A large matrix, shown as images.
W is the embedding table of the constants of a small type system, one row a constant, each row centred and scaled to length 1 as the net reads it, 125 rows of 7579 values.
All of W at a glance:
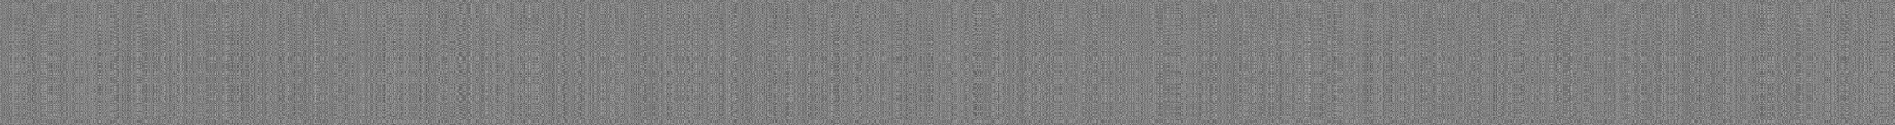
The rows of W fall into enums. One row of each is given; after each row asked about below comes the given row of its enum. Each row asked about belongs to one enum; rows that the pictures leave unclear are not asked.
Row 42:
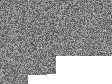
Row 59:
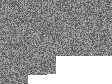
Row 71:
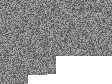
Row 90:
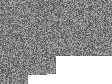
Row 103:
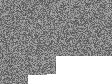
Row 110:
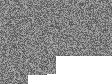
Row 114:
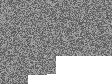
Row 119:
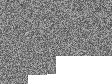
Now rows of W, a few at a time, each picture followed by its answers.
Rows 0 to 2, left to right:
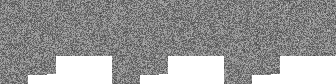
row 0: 59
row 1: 114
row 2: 42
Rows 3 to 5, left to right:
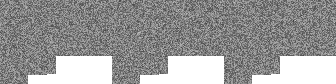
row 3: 110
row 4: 119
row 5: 90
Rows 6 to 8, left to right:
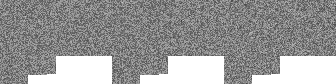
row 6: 103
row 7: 90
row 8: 119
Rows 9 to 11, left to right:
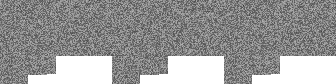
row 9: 103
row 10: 71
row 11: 103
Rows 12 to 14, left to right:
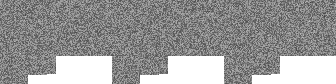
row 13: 71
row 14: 59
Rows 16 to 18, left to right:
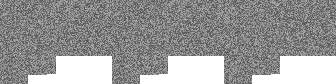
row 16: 103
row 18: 114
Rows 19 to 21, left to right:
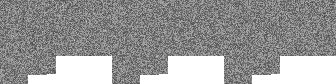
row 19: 42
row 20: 114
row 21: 59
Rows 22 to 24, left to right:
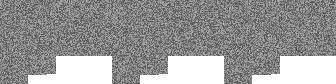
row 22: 103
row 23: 114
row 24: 59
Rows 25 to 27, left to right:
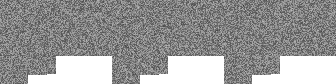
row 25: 71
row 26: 110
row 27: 103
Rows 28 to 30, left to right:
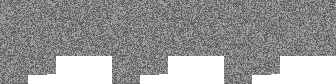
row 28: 114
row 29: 114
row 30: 59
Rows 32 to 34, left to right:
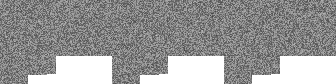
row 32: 103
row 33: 59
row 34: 71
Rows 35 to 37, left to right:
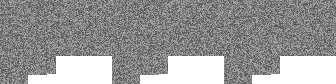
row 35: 90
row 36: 103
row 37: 110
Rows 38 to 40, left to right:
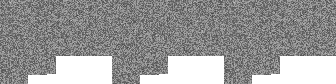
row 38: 90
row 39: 59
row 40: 90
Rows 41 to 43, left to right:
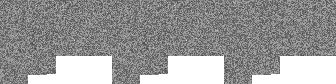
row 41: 42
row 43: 90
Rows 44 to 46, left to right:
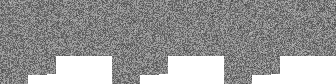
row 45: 59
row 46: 119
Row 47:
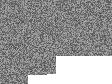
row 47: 59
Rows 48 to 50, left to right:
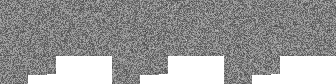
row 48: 71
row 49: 42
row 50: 110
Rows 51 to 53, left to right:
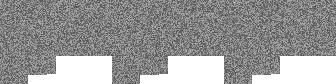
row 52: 71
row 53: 90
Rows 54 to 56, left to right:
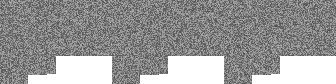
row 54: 90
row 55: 71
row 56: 110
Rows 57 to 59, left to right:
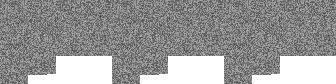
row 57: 59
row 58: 59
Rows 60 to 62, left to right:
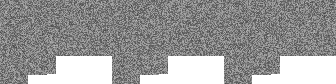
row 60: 110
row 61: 103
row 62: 59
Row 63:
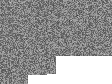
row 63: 90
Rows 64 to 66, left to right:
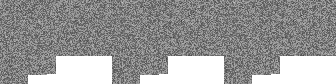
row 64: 103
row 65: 90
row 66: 90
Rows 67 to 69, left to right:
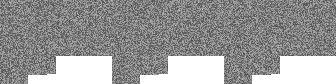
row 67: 90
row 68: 103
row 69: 110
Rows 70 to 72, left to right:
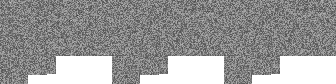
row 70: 90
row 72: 71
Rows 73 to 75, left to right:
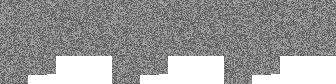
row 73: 114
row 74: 114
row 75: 90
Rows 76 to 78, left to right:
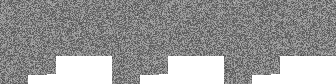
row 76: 114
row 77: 103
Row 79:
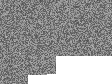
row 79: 103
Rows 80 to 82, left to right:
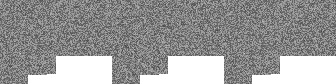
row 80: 103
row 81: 110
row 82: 103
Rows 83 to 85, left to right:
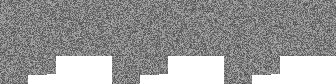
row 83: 114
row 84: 71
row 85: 110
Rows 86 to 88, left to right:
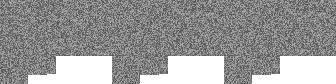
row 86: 90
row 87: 71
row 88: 71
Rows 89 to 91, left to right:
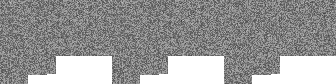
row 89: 90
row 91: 59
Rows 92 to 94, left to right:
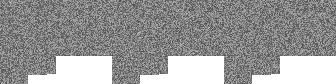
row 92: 90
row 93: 119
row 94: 71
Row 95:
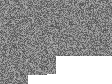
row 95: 110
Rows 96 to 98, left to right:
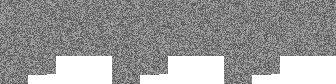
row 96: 114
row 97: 110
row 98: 59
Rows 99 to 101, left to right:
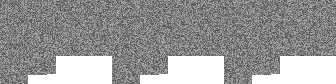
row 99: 59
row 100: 110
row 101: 90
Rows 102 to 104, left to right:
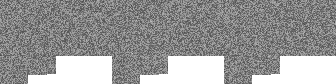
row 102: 71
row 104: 114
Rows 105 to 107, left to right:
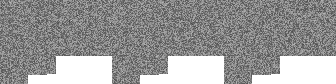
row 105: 90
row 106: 114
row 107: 71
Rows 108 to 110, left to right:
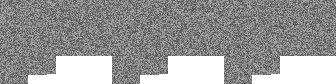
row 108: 114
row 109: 71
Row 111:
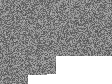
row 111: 103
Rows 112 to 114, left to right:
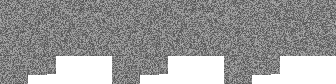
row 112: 71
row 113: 71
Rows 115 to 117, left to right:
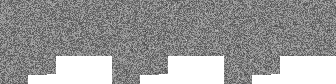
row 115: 114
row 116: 42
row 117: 110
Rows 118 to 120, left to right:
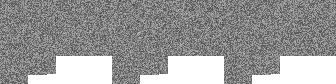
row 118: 59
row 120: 103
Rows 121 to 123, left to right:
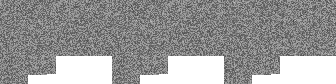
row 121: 103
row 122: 103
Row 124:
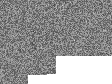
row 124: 42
